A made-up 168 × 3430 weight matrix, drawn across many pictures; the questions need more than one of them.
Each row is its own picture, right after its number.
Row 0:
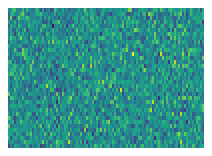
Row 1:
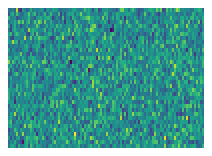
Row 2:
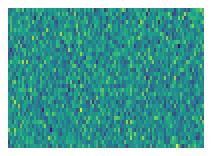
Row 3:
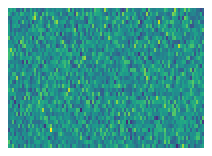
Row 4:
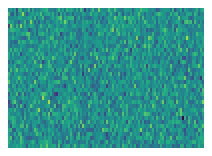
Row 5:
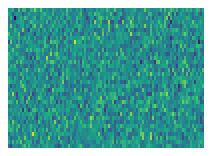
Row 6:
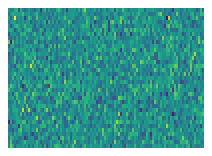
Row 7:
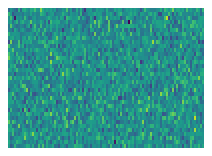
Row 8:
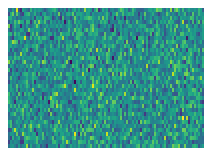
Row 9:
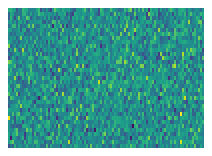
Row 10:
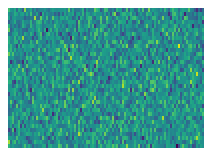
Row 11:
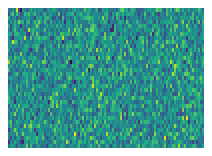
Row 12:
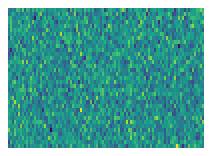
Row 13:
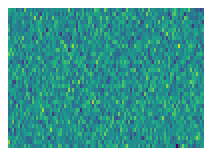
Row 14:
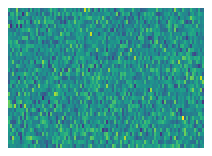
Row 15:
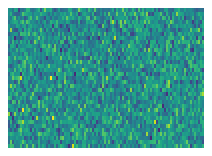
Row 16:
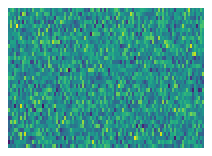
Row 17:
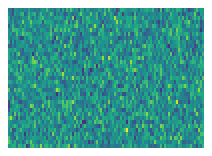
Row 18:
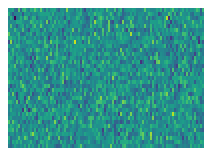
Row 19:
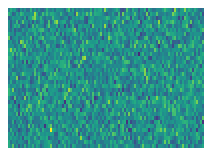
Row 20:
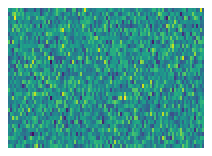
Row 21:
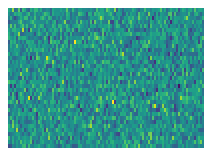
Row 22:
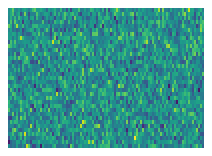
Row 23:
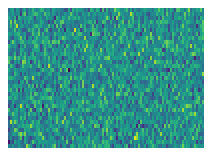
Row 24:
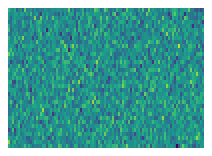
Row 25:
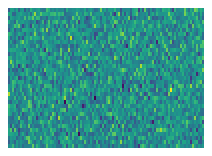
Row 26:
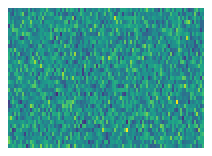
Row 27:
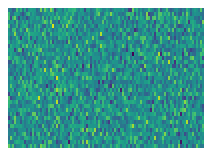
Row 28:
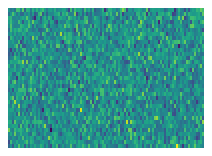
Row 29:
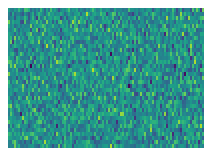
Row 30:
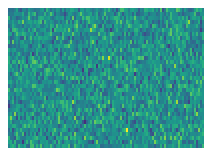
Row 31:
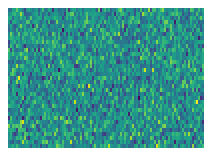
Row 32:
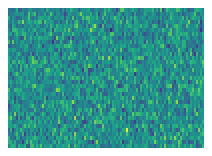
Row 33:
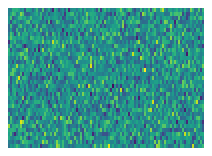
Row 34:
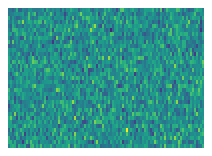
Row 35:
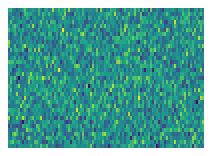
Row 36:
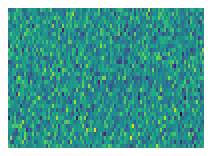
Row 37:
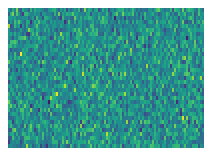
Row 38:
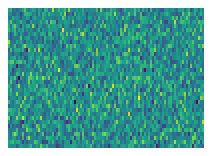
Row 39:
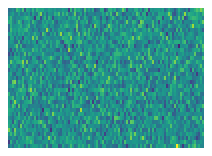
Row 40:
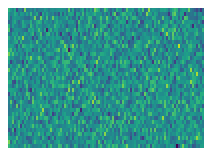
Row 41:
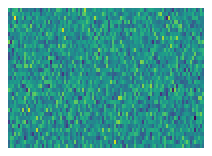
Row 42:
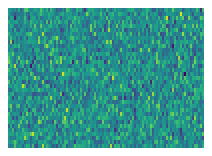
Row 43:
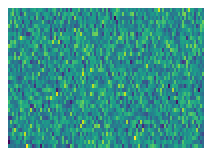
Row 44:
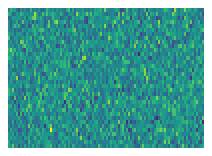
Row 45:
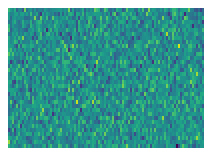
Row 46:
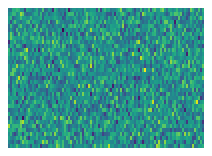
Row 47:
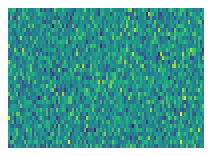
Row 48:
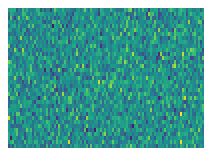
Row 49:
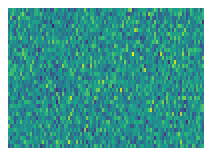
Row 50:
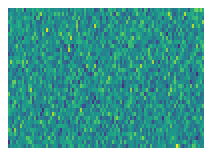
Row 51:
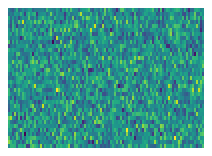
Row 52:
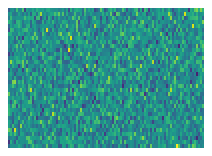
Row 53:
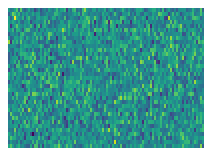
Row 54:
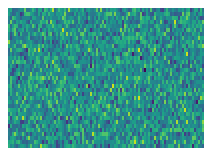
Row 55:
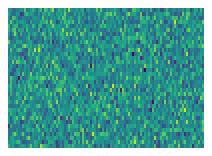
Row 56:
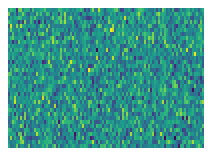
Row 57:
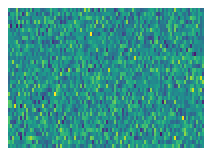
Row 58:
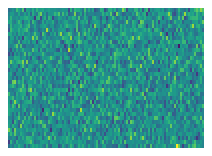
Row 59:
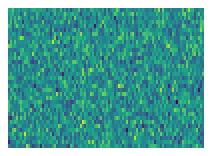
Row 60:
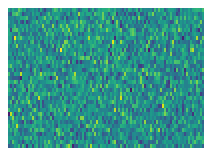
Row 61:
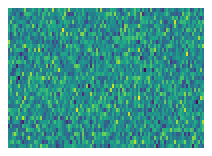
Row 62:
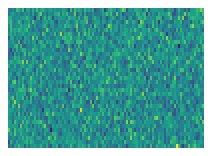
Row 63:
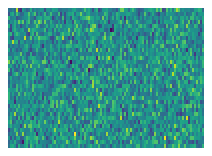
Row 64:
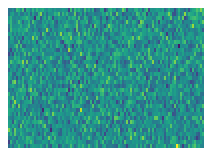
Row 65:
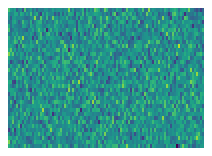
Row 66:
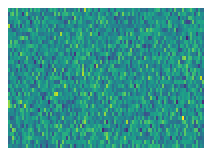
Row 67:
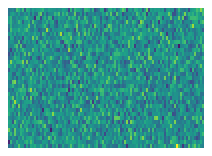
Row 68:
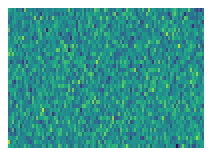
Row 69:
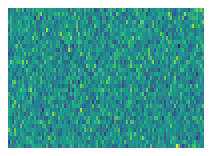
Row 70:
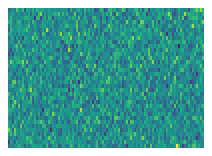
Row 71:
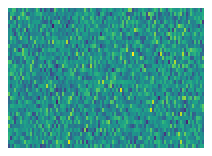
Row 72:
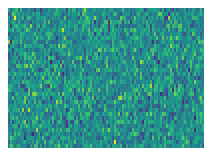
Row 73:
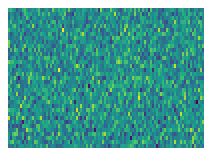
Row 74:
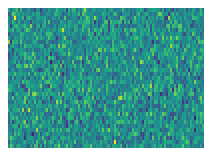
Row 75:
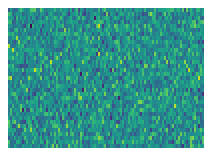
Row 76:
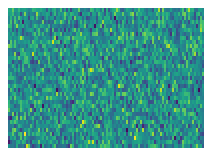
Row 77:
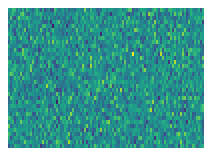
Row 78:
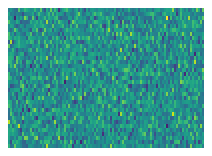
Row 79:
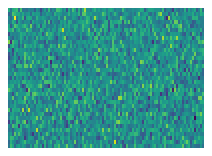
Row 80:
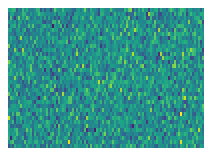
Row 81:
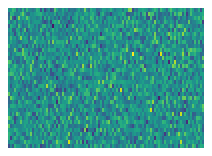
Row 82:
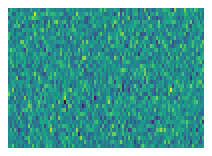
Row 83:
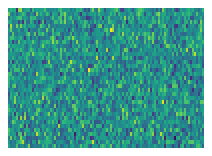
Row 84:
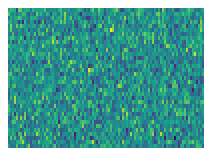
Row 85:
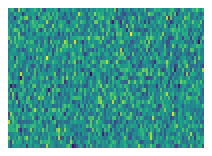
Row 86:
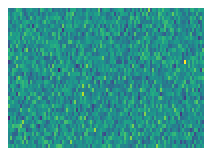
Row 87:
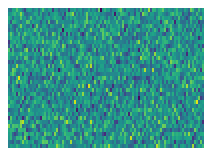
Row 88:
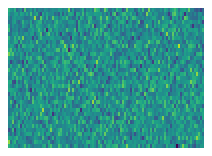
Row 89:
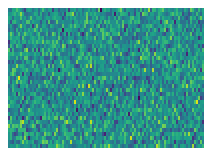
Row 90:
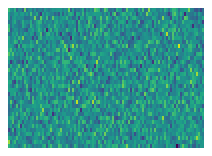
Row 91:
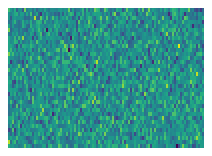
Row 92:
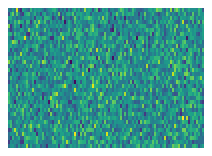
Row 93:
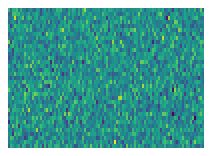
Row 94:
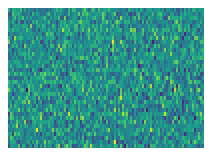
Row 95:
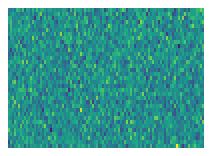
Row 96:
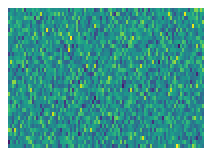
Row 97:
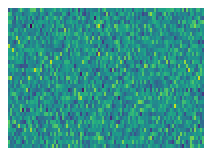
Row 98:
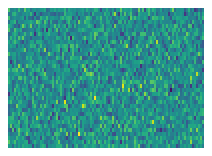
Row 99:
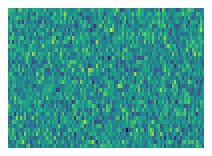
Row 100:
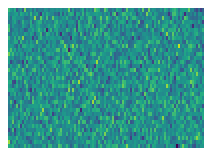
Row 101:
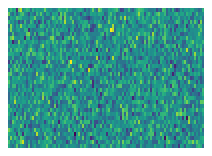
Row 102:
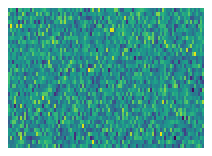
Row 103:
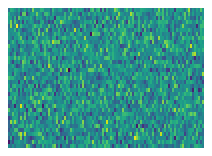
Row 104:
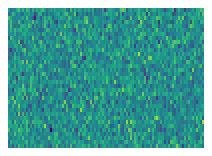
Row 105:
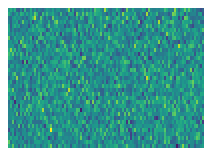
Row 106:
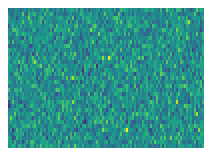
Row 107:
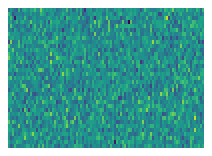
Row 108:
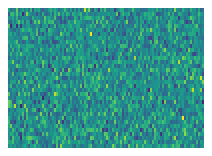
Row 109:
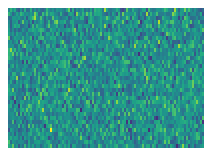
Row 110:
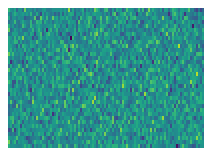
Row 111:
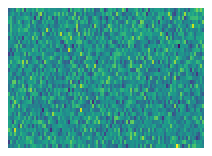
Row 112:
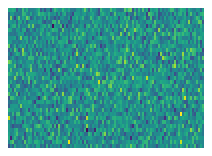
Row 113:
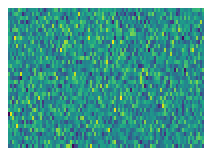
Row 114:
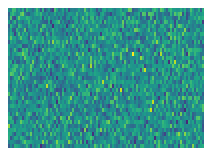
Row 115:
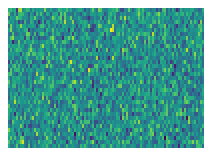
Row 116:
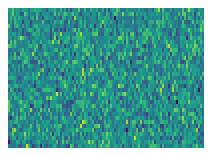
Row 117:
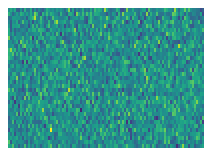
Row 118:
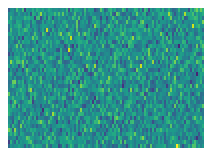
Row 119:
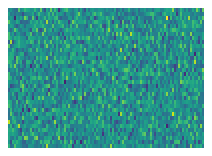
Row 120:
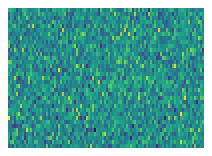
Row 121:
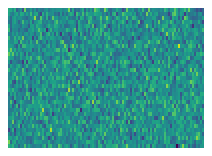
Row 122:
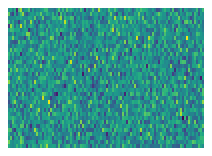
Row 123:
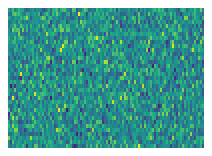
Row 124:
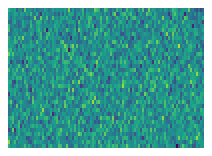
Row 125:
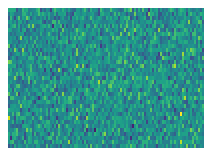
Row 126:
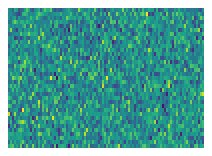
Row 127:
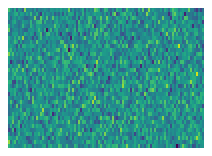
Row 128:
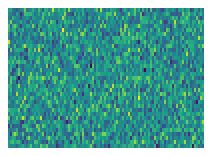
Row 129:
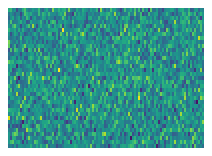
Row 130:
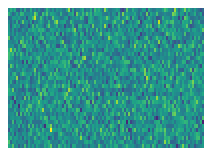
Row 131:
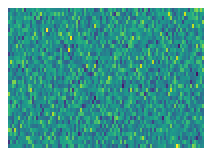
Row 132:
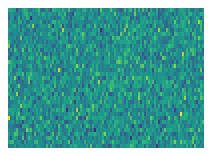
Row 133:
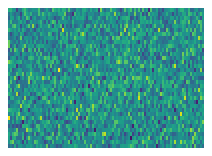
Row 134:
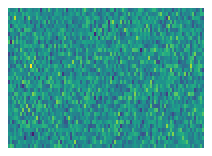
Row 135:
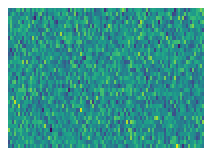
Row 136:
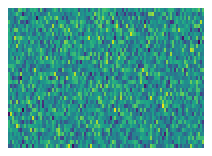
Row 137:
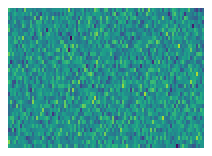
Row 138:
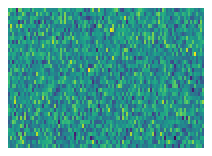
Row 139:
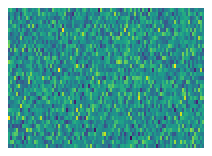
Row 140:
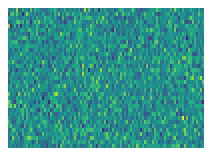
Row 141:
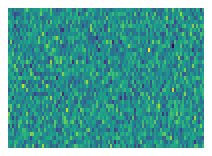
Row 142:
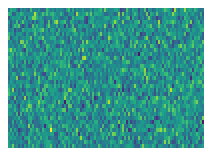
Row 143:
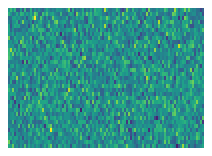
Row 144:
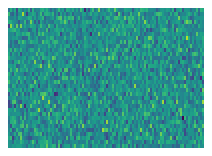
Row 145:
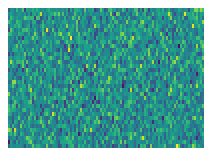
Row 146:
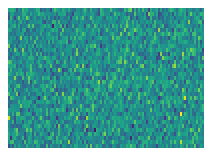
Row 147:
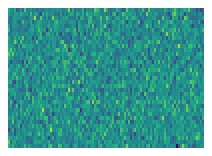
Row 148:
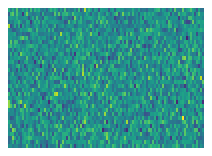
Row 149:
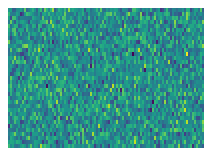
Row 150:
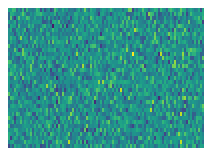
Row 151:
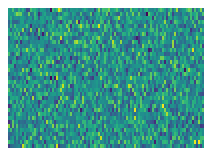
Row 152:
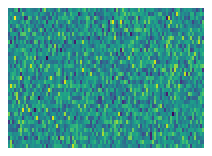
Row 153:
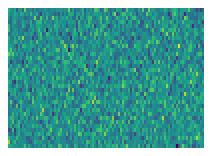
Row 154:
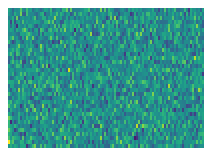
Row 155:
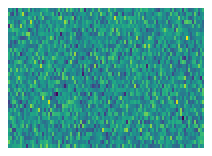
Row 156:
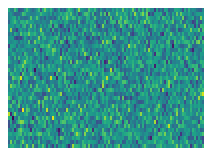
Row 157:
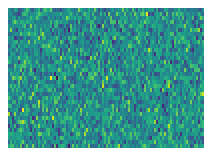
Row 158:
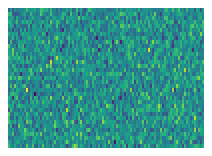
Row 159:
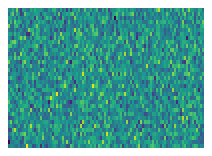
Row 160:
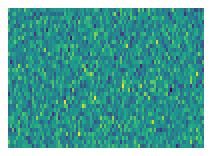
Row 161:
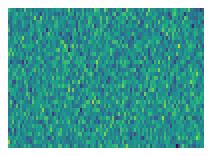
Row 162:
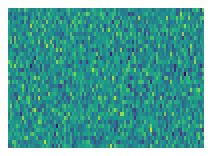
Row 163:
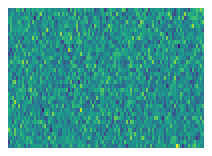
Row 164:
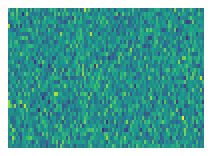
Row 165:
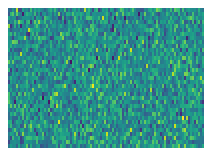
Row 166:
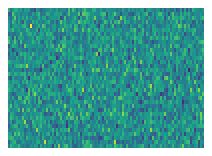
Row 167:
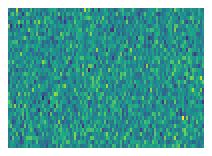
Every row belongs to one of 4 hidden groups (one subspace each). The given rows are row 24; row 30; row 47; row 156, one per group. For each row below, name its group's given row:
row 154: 30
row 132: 47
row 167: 30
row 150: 47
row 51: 30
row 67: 24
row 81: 47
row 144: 30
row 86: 47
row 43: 30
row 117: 24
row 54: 47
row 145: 24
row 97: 156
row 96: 24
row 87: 47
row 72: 156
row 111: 24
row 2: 24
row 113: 156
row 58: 24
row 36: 47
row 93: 156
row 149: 47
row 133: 47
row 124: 24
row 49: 47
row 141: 156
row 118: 24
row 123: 156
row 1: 30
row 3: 24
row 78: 156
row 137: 24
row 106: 30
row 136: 156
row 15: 156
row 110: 24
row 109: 24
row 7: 156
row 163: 24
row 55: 47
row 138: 30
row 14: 30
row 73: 47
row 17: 30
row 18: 156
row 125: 47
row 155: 30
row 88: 24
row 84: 30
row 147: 24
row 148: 30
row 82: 24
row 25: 24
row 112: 47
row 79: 156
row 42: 156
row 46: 47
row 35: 47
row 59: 30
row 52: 24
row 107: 156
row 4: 30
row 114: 47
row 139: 47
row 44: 24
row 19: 24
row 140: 30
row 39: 24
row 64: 24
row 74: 156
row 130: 24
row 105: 24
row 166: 156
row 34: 30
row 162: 156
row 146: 47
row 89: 47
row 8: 30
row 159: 30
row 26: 30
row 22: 30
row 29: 156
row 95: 24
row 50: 24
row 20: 156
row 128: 47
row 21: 156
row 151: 156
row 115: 30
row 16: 30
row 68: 24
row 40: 24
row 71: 47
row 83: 30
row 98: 24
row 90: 24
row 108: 30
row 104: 24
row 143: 24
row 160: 24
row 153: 24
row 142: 24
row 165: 30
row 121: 24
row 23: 30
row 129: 47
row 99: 30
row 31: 47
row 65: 24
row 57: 30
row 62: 24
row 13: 24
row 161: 24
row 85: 156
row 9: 47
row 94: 156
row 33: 47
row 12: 24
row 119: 156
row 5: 156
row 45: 24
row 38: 47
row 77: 47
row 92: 30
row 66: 30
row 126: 156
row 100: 24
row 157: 156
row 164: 30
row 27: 47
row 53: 156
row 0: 47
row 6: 156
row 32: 30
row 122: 30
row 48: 47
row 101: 30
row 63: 30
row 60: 156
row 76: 30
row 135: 24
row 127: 24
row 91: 24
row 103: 30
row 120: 47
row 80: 47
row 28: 24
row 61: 47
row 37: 30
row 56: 30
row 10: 24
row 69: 24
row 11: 30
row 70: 24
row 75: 156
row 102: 30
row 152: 156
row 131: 24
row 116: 30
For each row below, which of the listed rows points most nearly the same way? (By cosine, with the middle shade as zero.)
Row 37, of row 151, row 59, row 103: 59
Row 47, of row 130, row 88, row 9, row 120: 9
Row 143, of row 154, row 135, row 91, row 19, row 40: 19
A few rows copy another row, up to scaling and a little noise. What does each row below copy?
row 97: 75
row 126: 157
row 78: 119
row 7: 107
